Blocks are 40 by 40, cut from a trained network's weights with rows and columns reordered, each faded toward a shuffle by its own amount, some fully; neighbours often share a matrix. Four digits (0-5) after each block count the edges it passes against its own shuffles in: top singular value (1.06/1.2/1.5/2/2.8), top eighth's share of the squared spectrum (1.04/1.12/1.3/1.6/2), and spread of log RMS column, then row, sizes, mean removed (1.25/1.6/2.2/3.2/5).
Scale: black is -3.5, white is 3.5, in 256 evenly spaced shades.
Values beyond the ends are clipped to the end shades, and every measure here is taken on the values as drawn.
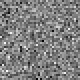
0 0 0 0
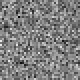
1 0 0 0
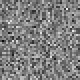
3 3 1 0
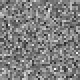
0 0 0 0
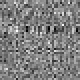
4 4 2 2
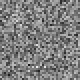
0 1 0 0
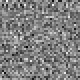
3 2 0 1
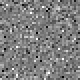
0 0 0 0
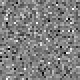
0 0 0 0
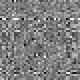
4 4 2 2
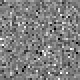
2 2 0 0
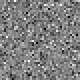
0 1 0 0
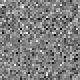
3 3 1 1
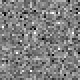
2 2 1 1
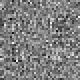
3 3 1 0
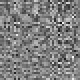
4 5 3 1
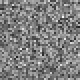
1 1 0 0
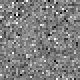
0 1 1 0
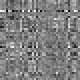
4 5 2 3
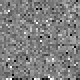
2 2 1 1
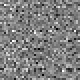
3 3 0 2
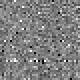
3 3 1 2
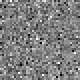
2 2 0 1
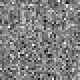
3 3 1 1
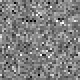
2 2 0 1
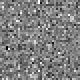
2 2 1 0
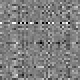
4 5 2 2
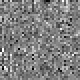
3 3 1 2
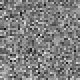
3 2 0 0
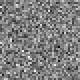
0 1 0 0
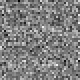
3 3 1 1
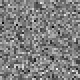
1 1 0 0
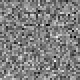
3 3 0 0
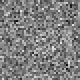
1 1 0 0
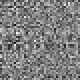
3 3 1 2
